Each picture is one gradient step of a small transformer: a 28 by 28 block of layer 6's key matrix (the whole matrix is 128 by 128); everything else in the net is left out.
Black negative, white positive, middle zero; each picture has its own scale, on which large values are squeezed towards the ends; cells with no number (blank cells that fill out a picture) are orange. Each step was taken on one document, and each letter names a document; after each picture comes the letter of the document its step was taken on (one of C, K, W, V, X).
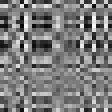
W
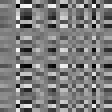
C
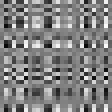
W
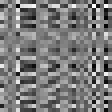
C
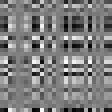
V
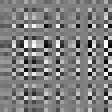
V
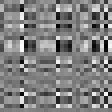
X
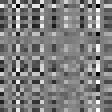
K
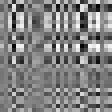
V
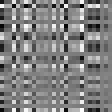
K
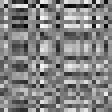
K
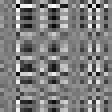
C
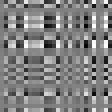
W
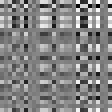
K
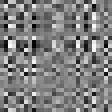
W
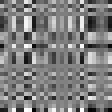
V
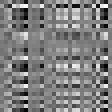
C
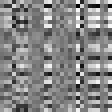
K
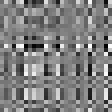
V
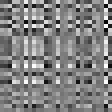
K
